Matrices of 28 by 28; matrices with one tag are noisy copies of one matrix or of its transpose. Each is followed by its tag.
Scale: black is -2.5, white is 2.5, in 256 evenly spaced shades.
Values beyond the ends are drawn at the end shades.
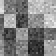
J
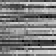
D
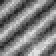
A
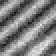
A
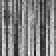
D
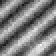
A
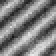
A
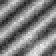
A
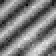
A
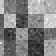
J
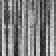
D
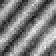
A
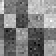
J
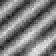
A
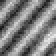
A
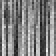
D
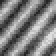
A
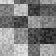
J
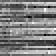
D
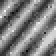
A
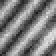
A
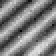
A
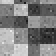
J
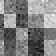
J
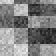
J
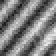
A
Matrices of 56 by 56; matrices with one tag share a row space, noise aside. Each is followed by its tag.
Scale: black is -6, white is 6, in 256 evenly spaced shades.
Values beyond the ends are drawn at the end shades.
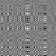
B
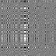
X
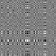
B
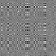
B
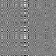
X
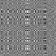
B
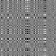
B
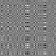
B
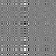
X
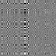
X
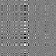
X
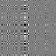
X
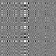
X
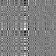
X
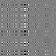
X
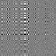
X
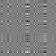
B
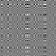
B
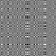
B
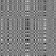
B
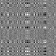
B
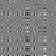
B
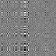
X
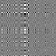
X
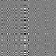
X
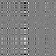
X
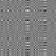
B
